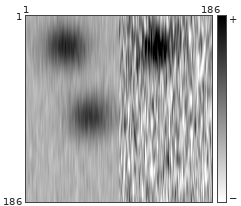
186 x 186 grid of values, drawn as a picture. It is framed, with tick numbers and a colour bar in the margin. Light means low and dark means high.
Three bumps rise from the field. The left part is calmer, up to a seam about 50% of the way across. The values are skewed, with a long tail toward high values.
